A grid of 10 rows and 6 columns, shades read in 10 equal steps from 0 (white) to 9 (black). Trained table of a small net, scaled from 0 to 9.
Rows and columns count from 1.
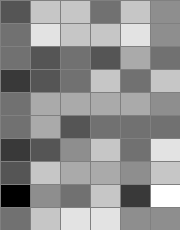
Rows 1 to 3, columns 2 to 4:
2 2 5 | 1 2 2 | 6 5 6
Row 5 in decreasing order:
5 4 3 3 3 3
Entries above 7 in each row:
0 0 0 0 0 0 0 0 1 0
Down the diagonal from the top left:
6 1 5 2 3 5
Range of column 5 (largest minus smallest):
6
